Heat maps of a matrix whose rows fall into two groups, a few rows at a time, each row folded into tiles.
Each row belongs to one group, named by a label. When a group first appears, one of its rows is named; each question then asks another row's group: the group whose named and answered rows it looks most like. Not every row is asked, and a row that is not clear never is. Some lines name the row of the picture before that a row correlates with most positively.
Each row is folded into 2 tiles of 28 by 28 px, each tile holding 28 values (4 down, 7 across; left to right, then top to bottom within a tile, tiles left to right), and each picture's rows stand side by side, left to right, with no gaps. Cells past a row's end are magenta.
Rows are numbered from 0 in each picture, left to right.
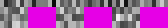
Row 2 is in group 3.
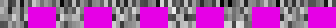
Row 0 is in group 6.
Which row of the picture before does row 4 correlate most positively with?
0
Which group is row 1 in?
3
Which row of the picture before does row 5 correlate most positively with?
1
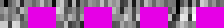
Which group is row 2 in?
6
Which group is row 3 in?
6
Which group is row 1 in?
6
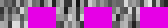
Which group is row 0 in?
3
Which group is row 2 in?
6
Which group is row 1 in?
6
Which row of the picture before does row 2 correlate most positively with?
3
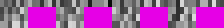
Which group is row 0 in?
3
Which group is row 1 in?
3
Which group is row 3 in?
6
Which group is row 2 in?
6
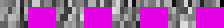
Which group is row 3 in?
3
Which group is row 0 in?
6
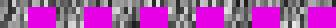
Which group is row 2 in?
6
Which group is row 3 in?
6
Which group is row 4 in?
6
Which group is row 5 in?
3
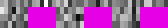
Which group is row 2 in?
6
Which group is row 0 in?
6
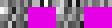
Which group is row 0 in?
6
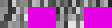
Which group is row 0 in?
6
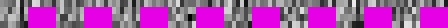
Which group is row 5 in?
3
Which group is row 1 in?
6
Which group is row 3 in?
3
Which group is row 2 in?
6
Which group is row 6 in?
6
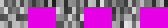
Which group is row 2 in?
3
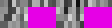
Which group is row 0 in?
6
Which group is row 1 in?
6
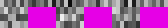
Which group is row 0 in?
3
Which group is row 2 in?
6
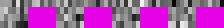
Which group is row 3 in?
3
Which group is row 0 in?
6
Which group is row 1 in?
3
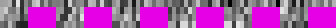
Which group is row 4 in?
3
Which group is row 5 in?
6
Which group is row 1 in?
6
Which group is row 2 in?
6
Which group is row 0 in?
6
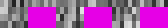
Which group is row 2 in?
3
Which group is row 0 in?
6
